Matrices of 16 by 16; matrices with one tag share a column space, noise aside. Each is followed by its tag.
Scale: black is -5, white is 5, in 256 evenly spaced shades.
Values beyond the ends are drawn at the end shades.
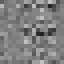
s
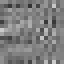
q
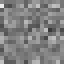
q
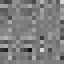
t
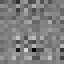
t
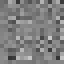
t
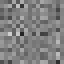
s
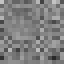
t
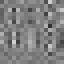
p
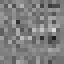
q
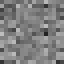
s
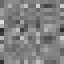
q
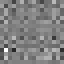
t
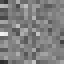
s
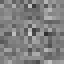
s
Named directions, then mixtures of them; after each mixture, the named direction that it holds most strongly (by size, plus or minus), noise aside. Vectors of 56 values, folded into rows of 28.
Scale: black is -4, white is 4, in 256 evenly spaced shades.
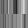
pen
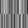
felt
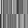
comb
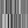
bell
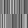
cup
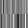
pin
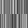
cup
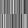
cup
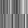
pen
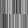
bell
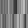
pen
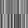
pin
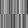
felt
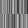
felt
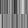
pen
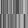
comb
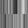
pen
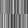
felt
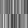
cup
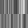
pen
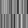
felt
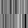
pin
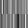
pin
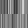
pen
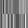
pin
